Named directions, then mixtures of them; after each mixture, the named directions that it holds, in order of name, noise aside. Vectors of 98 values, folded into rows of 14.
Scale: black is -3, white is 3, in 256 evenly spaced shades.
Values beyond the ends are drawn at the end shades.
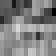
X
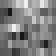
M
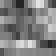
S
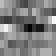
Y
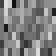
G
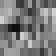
M, S, X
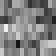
G, S, X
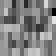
G, X, Y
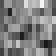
G, M, S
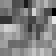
X, Y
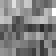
X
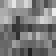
X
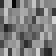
G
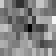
S, Y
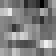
M, S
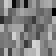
G, X, Y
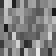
G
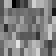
G, S, X
